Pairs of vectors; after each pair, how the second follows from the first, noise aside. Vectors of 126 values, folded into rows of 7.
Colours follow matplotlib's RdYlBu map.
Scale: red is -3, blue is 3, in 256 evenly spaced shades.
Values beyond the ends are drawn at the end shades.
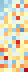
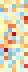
wrapped around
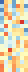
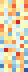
reversed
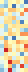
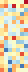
negated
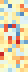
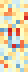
reversed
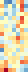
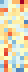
reversed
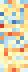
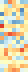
copied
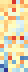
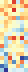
copied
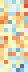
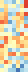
copied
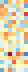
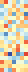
negated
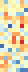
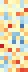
negated
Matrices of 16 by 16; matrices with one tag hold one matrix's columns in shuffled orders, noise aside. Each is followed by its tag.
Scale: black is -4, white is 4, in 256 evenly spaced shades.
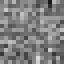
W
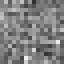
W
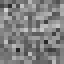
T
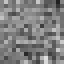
W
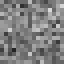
T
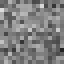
T
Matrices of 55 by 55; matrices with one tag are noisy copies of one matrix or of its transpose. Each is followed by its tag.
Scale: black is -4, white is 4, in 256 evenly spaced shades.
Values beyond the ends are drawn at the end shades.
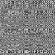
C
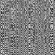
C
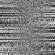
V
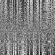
V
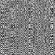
C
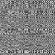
C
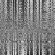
V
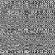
C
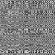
C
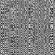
C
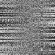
V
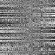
V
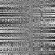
V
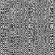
C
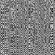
C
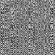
C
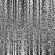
V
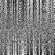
V
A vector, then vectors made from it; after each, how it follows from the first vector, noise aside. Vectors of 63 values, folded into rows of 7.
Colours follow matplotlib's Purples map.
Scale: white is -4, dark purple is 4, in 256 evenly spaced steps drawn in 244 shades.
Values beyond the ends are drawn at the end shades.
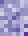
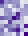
scaled up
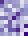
scaled up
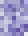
sign-scrambled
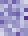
wrapped around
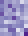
sign-scrambled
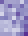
sign-scrambled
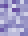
wrapped around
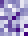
scaled up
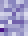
wrapped around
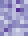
wrapped around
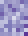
sign-scrambled
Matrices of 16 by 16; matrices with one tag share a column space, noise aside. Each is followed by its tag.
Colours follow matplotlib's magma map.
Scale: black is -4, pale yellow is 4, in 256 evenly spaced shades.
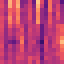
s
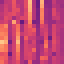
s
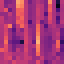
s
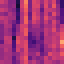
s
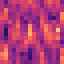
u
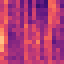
s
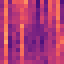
s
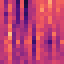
s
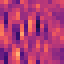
u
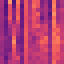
s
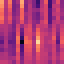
s
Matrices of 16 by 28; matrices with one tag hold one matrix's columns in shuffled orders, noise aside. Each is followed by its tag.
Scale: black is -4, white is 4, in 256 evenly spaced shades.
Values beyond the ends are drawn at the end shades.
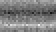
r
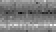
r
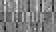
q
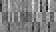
q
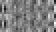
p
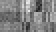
q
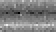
r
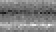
r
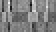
q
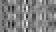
p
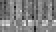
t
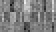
q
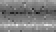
r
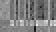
t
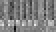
t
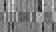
q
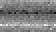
r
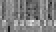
t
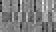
q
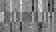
q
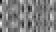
p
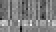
t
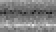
r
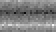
r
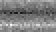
r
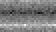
r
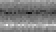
r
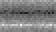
r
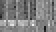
t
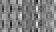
p
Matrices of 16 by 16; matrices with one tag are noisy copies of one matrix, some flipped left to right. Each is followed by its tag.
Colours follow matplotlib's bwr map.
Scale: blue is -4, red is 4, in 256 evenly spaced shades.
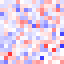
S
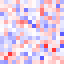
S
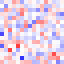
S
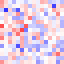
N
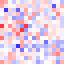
N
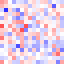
N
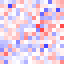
N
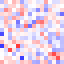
S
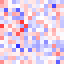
N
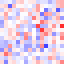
N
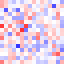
N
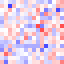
N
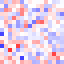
S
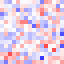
S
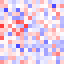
N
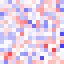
S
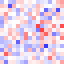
N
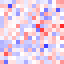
N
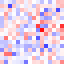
N
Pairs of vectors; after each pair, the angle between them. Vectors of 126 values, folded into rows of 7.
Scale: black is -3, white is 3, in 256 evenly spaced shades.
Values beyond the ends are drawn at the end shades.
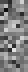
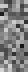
partly aligned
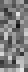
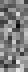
nearly parallel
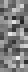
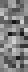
nearly opposite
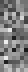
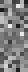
orthogonal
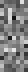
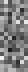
partly opposed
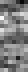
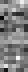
nearly opposite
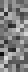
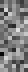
nearly parallel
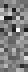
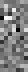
nearly opposite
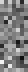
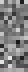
nearly parallel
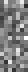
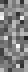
partly opposed
